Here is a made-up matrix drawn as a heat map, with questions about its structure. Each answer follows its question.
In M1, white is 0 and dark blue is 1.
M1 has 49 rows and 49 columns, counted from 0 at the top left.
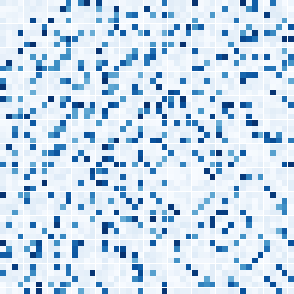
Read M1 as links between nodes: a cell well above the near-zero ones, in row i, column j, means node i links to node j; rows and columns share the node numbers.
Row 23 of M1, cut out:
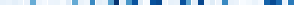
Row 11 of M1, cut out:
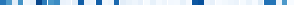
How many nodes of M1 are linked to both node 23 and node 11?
4
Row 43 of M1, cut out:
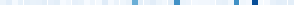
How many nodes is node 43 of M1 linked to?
4
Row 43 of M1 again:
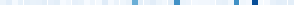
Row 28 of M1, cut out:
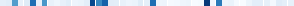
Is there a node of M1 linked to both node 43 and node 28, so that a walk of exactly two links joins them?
no
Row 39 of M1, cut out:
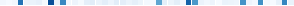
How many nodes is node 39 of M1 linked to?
9
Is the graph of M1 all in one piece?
yes
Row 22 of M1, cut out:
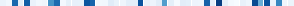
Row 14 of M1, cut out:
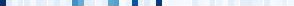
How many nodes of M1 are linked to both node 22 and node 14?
0
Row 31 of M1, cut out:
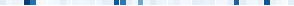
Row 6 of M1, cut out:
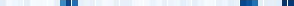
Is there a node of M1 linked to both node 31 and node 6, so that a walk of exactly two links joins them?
no
